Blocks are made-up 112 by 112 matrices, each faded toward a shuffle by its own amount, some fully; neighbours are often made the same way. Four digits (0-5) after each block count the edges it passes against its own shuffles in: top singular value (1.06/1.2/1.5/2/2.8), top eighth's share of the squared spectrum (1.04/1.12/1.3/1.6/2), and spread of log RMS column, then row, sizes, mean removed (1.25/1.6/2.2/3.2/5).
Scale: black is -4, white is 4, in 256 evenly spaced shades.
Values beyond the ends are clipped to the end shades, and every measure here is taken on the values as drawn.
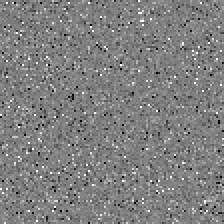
0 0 0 0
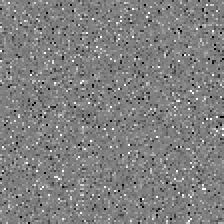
2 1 0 0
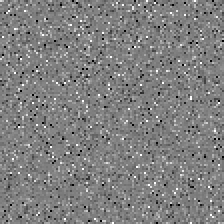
2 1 0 0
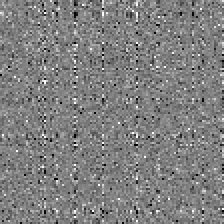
5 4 3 2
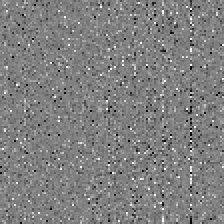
4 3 2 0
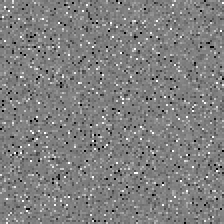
0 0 0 0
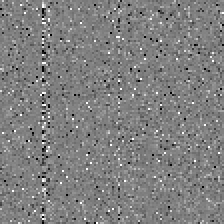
4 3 2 0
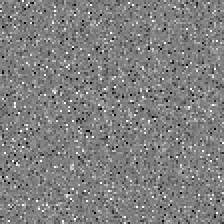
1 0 0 0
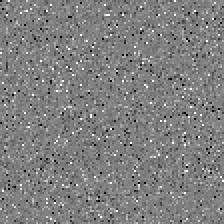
1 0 0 0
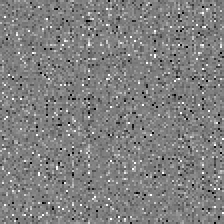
3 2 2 0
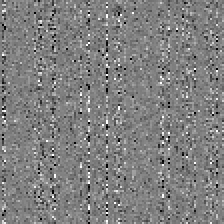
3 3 4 0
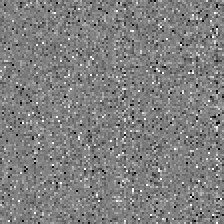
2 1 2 0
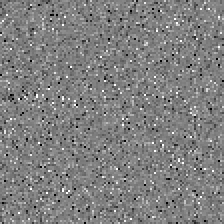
0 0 0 0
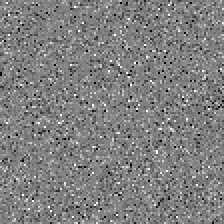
0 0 0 0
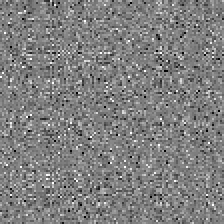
4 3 2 2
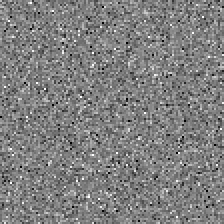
0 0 0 0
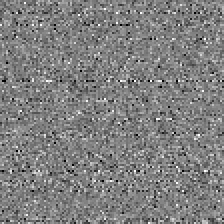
2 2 0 3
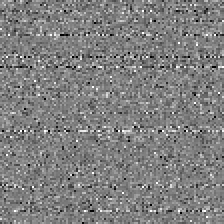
2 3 0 3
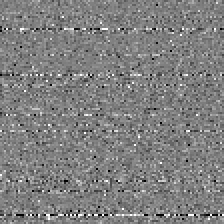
3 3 0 4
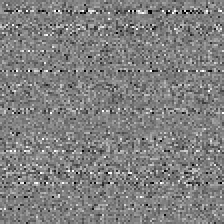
2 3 0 4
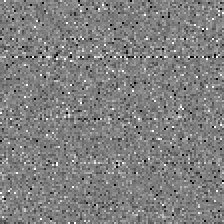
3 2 0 2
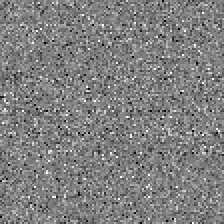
1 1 0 2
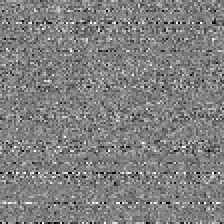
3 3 0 4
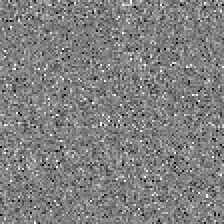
0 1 0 1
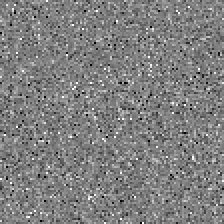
0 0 0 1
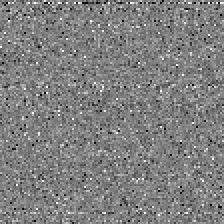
2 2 0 2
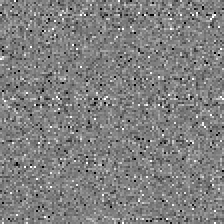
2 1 0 2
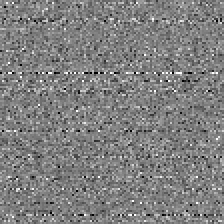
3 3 0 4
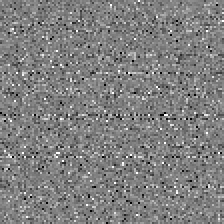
2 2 0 3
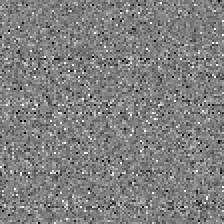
1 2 0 2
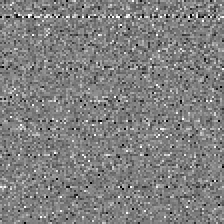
2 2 0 3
